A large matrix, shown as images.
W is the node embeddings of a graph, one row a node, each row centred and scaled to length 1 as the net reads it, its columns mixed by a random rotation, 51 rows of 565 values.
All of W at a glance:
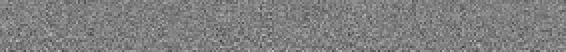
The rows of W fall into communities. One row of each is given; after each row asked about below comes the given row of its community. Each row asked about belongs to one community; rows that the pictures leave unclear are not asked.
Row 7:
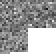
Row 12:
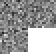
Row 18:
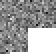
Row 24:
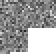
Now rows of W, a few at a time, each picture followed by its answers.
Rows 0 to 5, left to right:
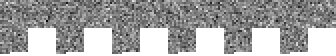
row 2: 18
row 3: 24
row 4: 12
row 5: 7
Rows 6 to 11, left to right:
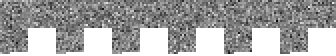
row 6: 24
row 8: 7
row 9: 7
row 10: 12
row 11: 24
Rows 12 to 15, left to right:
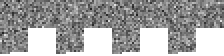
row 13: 7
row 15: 7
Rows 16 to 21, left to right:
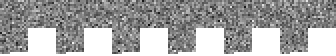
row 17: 7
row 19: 7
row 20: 7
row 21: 24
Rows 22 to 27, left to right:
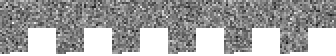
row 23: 12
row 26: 24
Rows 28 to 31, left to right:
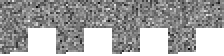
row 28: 12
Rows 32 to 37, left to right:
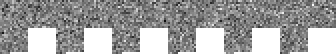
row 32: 12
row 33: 12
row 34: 12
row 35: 12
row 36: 24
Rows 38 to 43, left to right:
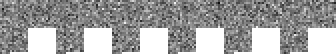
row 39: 18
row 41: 24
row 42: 7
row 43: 12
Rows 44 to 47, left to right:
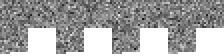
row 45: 12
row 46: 7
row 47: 7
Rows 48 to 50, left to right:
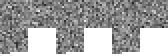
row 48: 24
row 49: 12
